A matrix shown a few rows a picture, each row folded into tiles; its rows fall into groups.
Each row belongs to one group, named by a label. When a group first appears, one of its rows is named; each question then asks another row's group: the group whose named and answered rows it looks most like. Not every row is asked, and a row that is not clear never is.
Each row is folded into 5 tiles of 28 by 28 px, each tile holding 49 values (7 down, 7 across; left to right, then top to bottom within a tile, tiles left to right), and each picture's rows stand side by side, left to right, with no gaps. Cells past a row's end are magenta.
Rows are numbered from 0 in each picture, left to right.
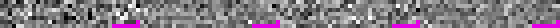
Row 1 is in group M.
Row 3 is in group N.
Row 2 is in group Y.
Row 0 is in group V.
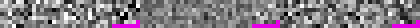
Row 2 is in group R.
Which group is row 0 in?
Y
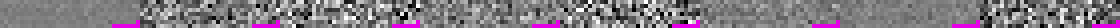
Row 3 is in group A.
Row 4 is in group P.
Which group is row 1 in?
V
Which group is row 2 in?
Y
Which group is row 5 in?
N
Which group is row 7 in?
R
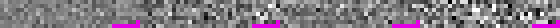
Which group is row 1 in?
V
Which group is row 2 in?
N
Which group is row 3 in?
A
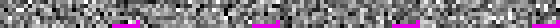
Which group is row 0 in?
P
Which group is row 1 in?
M
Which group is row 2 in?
R
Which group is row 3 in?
Y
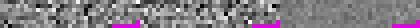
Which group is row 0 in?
M
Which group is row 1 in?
M
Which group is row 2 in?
V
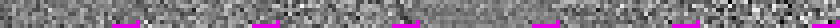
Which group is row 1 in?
N
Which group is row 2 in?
R
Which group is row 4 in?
N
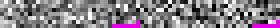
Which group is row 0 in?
Y
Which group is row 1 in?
P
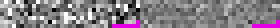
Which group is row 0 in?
Y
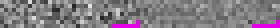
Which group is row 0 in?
P
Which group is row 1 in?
N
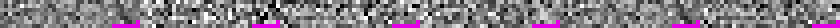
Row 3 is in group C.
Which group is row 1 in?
Y
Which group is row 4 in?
R
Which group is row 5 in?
M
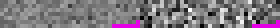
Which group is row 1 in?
R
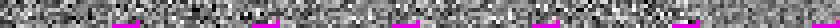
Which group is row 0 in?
V
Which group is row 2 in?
Y
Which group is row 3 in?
Y
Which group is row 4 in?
A
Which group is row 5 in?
C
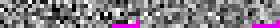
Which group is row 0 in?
P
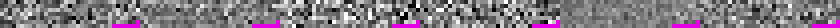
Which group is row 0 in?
V
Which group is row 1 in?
N
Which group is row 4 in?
V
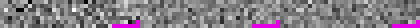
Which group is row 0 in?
A
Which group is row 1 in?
C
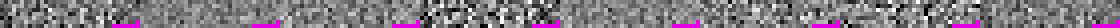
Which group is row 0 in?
R
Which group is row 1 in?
A
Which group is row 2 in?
C
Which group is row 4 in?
C
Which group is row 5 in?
A
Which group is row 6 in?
M
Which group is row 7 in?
R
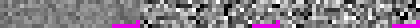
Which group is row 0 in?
R
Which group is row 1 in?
M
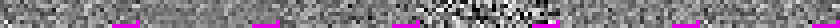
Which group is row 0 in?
N
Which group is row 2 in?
V
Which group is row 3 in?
P
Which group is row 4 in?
C
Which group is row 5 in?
N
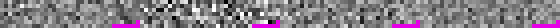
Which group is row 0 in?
R
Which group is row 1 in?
A
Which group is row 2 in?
C
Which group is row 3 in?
C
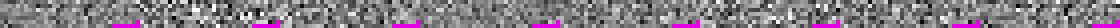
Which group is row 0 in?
M
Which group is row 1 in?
A
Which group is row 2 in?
C
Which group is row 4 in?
A
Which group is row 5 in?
Y
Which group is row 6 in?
A
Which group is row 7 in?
M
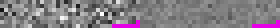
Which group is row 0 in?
A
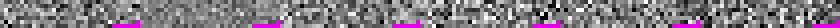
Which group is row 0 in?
M
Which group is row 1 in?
A
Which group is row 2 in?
C
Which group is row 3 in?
Y
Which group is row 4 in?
P
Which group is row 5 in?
R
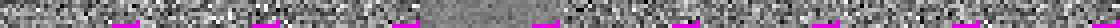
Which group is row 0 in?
M
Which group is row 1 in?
Y
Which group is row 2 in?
N
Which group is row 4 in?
A
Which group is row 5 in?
A
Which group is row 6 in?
C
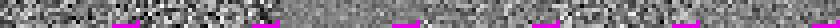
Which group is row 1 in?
R
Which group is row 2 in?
A
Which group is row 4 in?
C
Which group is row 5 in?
P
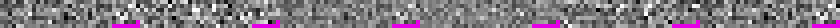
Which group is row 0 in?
V
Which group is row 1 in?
A
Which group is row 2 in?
V
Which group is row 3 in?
A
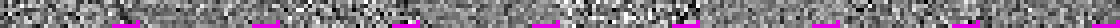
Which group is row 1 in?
N
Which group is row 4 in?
Y
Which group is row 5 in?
C
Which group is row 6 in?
A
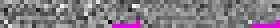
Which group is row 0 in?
N
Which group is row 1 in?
M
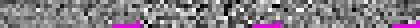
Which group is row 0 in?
M
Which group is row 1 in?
M
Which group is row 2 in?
P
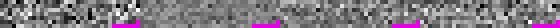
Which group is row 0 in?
V
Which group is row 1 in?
V
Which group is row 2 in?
N
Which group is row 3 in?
M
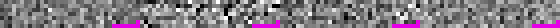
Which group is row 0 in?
R
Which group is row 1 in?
M
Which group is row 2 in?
V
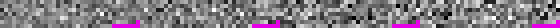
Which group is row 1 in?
A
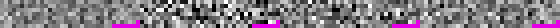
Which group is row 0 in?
C
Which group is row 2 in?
P
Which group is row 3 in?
C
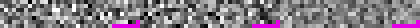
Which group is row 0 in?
A
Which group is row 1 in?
R
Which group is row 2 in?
C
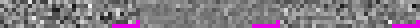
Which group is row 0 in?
P
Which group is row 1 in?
N
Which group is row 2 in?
M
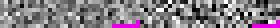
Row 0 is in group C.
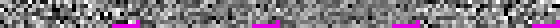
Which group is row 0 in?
P
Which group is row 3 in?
M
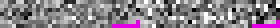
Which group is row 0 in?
Y
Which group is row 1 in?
Y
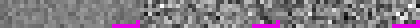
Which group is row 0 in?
R
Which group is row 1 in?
R
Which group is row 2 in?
V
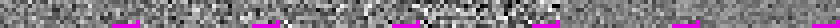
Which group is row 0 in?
P
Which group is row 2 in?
N
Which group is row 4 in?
A
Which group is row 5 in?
V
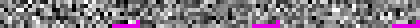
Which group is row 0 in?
P
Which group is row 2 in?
A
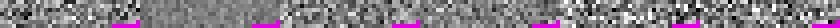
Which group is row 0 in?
Y
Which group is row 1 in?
R
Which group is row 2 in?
C
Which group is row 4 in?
Y
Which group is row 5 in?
A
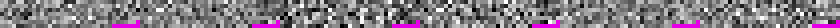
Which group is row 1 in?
P
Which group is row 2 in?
R
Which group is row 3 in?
P
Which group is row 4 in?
C
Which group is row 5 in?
A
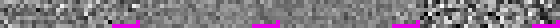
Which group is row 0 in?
N
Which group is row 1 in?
R
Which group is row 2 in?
V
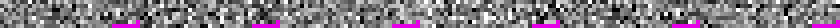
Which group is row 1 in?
R
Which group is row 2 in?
C
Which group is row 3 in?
Y
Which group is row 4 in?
P
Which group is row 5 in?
M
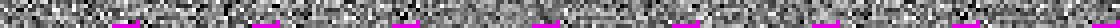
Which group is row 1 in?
M
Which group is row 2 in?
Y
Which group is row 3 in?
R
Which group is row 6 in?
Y
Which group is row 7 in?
N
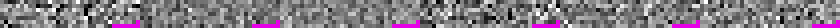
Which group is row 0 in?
M
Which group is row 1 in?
R
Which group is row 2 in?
C
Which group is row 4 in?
N
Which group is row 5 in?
C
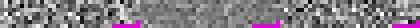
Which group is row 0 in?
C
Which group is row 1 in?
N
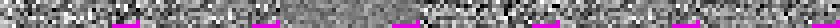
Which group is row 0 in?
Y
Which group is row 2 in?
N
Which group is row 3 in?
M
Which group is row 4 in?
Y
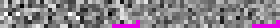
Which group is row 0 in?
C
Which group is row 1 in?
C
